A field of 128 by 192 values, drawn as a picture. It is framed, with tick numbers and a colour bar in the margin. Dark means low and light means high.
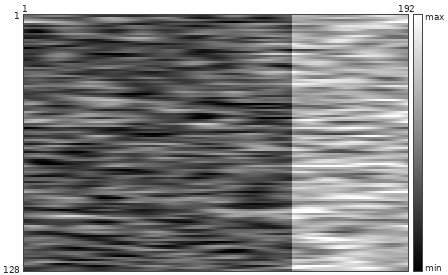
The bottom right is the ninth with the highest average. A vertical seam about 70% of the way across splits the table, and the right part is higher. The grain runs across in streaks.
